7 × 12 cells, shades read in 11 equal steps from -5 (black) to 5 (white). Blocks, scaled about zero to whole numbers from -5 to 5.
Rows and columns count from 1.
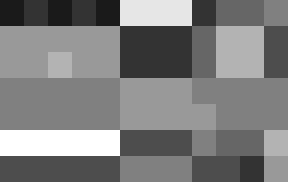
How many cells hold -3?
10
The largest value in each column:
5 5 5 5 5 4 4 4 1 2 2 2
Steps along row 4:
same same same same up same same down same same same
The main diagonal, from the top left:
-4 1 2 0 0 -2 0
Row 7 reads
-2 -2 -2 -2 -2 0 0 0 -2 -2 -3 1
